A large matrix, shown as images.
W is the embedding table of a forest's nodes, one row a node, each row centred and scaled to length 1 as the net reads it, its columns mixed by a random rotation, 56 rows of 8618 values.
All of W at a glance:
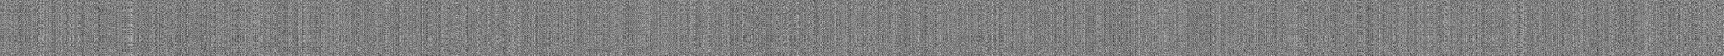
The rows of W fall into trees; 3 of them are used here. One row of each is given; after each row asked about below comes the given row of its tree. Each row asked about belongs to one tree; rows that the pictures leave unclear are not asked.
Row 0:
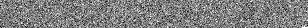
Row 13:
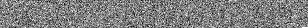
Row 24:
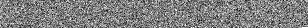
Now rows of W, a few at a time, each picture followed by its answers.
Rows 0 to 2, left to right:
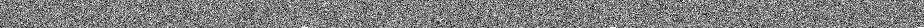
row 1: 13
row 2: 24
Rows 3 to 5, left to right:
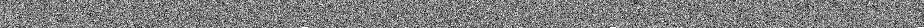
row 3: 24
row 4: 13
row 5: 24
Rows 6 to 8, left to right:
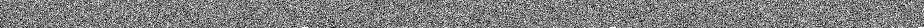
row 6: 0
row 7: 0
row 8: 0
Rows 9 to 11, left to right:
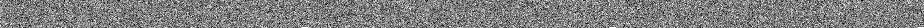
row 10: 24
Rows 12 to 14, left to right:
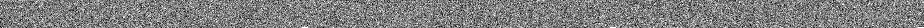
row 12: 0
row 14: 24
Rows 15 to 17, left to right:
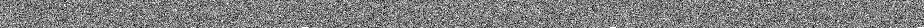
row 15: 24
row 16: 0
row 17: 24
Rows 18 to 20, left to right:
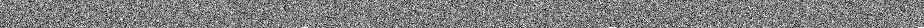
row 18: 0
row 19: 24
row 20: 0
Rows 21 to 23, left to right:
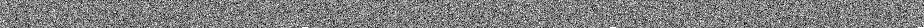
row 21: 13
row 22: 0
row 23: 13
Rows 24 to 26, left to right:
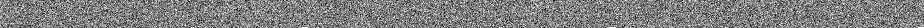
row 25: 24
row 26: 24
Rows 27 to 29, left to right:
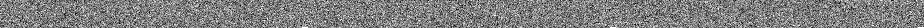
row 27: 0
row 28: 13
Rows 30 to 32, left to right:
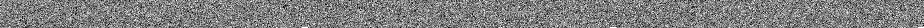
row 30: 0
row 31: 24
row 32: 0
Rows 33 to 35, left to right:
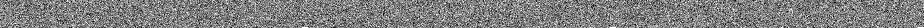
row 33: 24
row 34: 0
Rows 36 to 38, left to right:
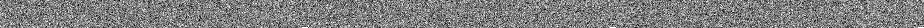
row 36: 24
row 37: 24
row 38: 24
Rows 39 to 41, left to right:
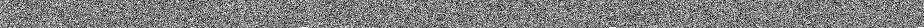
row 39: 24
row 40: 24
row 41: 24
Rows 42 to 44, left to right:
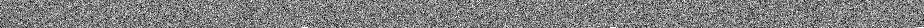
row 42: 0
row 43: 13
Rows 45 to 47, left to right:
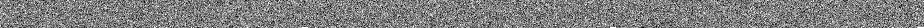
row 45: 24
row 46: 13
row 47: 0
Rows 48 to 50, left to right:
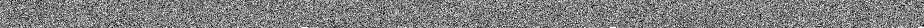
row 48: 24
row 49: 0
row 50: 0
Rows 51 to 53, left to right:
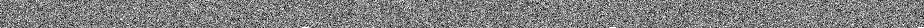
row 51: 0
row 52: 24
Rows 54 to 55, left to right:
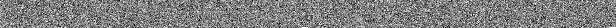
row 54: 24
